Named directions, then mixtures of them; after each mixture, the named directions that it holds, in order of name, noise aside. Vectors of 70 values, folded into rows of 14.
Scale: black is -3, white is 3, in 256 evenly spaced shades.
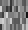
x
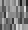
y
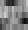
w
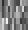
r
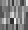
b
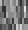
y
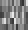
b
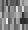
r, w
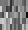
x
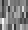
r, x, y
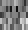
r, w, x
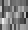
r, x, y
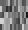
x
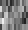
r, w, x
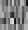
b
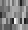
b, y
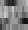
w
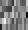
b, x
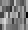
b, x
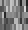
x, y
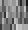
y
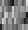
b, w, x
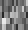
b, r, x
